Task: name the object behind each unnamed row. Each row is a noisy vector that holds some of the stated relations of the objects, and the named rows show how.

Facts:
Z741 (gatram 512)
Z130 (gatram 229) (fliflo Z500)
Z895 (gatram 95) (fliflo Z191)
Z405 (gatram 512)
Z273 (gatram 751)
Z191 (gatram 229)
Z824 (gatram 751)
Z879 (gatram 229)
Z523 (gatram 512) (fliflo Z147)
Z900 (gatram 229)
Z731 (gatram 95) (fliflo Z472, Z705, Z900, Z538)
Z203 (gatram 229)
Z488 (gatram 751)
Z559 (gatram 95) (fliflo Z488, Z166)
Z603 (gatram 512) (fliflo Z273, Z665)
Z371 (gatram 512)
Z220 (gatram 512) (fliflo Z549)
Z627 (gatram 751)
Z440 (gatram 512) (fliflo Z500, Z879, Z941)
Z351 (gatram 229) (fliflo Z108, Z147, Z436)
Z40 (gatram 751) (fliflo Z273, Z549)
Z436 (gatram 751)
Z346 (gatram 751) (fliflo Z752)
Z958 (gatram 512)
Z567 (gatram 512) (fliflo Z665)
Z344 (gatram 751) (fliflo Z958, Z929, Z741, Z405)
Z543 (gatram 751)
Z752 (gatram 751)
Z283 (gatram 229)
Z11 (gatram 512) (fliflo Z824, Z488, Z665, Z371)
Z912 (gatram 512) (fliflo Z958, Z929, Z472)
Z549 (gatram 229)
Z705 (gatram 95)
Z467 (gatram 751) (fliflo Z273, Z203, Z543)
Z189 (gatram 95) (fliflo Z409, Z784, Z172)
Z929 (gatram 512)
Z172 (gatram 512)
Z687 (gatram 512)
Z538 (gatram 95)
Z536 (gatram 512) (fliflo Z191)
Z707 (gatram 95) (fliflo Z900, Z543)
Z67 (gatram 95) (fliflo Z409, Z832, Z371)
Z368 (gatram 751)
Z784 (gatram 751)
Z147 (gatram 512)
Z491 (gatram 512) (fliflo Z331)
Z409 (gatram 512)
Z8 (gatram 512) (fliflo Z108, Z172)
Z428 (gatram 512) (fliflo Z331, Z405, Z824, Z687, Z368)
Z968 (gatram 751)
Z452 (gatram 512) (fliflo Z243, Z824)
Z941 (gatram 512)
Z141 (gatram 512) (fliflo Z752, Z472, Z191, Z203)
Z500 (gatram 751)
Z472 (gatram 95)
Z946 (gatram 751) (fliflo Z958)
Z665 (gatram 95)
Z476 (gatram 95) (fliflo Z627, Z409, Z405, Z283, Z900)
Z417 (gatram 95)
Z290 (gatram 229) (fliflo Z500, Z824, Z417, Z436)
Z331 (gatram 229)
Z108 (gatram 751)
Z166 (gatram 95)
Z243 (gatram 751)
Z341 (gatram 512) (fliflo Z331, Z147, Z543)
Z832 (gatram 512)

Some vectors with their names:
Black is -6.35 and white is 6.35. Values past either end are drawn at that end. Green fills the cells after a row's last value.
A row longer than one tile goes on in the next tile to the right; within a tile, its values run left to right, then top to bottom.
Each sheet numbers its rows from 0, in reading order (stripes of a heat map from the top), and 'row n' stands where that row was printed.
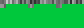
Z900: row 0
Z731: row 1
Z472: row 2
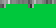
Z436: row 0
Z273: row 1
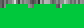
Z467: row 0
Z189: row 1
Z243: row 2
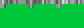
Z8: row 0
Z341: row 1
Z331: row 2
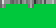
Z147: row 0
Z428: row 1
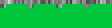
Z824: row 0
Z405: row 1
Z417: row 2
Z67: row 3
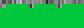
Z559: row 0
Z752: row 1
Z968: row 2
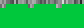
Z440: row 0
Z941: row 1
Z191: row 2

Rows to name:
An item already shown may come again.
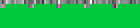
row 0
Z130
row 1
Z665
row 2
Z147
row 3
Z549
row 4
Z273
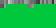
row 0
Z368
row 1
Z895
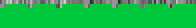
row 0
Z331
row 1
Z687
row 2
Z500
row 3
Z912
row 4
Z912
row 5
Z472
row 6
Z784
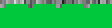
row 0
Z351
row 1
Z627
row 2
Z912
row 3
Z166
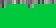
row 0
Z40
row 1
Z417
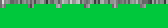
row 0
Z147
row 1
Z346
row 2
Z290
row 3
Z417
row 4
Z452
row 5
Z895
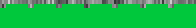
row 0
Z108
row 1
Z11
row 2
Z707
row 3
Z543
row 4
Z476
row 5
Z488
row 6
Z172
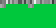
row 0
Z203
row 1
Z879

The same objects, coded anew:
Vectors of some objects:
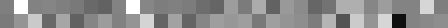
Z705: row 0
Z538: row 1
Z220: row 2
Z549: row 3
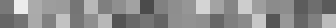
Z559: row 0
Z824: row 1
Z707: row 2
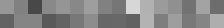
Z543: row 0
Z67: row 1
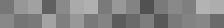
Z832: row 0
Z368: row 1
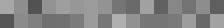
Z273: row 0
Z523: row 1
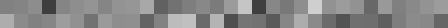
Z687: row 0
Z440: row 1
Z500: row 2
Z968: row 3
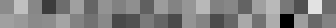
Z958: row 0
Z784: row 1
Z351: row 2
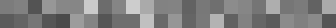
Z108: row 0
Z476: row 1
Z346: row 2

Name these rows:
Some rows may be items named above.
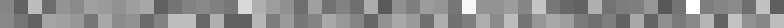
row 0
Z11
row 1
Z440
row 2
Z67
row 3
Z452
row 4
Z166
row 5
Z8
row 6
Z417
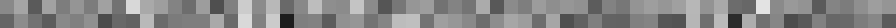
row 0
Z752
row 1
Z189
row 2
Z191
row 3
Z941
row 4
Z452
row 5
Z627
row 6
Z130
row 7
Z627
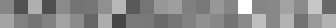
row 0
Z428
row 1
Z40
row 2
Z665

